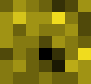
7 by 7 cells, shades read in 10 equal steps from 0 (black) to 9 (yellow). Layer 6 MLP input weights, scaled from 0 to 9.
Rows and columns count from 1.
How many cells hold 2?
2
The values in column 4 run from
0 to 6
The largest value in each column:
6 8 6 6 9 7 9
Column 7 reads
6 3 3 4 9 6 6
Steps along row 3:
down up down same up down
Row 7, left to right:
5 4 4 5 4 4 6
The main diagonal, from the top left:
4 8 6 3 2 7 6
